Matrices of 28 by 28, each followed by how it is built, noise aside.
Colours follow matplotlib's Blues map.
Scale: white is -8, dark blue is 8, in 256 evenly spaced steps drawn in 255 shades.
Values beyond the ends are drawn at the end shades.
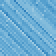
Toeplitz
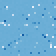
sparse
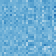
low rank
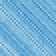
Toeplitz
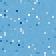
sparse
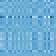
low rank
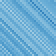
Toeplitz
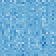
low rank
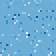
sparse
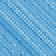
Toeplitz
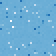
sparse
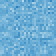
low rank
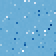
sparse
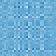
low rank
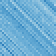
Toeplitz
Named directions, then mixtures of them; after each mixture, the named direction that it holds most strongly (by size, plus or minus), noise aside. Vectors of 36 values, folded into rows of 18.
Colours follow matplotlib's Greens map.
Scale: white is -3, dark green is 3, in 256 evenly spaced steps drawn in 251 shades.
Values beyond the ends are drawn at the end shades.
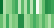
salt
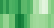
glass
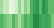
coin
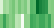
glass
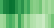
coin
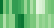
glass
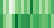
coin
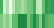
coin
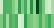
salt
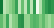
salt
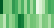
salt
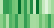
salt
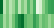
salt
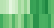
coin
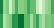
glass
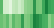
coin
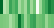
salt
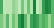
salt
